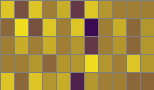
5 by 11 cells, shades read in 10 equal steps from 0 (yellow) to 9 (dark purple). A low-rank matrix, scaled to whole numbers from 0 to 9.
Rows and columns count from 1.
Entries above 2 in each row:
7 7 9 9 8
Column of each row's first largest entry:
6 7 7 4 6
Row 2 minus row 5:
4 -5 5 -2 2 -7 6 0 -2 0 -2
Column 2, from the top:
6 0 2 4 5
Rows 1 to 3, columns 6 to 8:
7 1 3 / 1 9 4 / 3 7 4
